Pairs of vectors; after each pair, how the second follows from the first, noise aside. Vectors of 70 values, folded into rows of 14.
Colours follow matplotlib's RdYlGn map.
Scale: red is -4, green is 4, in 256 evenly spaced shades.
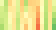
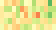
shuffled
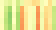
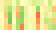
sign-scrambled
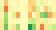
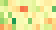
shuffled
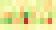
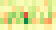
sign-scrambled
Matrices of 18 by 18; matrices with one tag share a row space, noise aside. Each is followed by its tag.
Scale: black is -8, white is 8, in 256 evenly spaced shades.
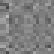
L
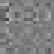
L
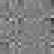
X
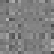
X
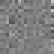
X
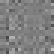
X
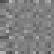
L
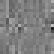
X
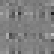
X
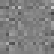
X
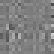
X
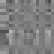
L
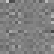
X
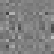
X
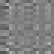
L
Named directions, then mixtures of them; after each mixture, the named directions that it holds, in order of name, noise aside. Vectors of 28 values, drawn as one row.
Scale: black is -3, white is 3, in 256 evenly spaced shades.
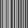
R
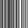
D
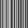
R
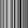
D, R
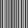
D, R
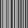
R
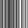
D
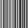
D, R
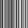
D, R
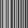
R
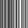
D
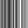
D, R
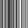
D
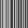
R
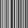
R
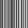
D, R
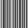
D, R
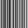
R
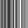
D, R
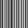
D, R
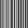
R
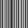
D, R
